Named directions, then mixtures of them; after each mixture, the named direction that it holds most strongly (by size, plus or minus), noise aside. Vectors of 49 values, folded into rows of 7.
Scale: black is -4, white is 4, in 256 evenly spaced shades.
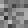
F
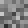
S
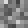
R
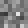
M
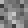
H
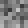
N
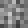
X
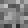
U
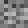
F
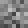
S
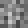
X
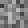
X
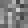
X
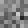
S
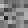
F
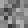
F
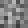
X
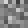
R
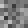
F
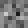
M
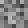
H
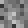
H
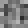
N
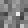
M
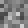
M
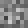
X
